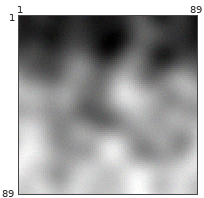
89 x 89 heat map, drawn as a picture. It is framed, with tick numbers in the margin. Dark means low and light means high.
Lone odd cells: none. Slope: up to the bottom. Grain: smooth.
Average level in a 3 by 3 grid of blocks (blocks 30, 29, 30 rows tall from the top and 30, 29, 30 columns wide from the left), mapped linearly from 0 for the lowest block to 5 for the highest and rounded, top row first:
000 / 334 / 555
